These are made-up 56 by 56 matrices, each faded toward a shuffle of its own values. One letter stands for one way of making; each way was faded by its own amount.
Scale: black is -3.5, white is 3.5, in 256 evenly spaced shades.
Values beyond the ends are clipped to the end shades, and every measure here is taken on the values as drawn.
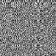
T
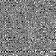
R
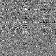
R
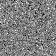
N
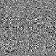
R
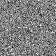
N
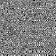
R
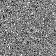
N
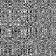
T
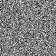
N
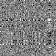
R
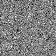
N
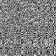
T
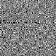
R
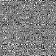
R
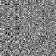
T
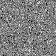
N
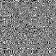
R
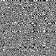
R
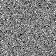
N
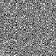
R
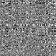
R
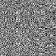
T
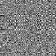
T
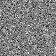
N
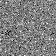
N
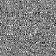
R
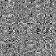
R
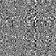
T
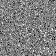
N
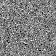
N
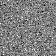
N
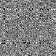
R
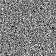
N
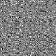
R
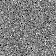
N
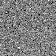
N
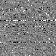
R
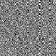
T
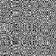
T
